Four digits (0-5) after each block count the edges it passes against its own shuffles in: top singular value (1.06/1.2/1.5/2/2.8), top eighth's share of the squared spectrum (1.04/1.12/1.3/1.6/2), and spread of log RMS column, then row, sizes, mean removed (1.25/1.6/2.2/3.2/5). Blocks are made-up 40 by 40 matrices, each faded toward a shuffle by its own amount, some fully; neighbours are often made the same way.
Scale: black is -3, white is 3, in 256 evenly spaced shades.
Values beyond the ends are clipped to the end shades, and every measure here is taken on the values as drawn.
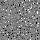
0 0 0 0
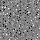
1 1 1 0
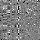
4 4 2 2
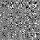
3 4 2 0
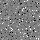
0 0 0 0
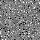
1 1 0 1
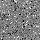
1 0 0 0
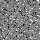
0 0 0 0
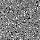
1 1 1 0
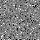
2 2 1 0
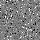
0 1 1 0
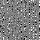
2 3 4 0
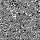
0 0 0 0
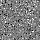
1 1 0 0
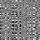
4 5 3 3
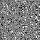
2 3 1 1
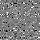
3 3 0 2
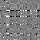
4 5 1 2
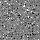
0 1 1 0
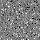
1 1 0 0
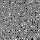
2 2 1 1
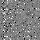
2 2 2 1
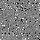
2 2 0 1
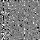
2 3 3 1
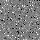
0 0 0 0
